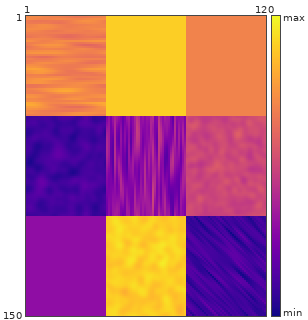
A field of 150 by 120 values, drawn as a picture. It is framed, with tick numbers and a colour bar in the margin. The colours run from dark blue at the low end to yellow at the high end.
It is made of 3 by 3 panels. Panel 1,1: high, streaked across, faint in contrast. Panel 1,2: very high, flat. Panel 1,3: high, flat. Panel 2,1: very low, blotchy, faint in contrast. Panel 2,2: low, streaked downward. Panel 2,3: middling, blotchy, faint in contrast. Panel 3,1: low, flat. Panel 3,2: very high, blotchy, faint in contrast. Panel 3,3: very low, slanting down to the right, faint in contrast.
